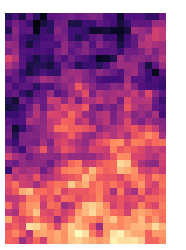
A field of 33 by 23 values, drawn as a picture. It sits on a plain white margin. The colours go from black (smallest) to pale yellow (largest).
Odd rows or columns: none. Slope: up to the bottom. Stripes: none. Grain: blotchy.
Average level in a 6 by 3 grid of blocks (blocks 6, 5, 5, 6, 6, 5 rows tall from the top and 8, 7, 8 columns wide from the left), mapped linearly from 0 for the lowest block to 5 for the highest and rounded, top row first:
0 0 1 | 0 1 1 | 1 2 2 | 1 3 3 | 3 4 4 | 4 5 5
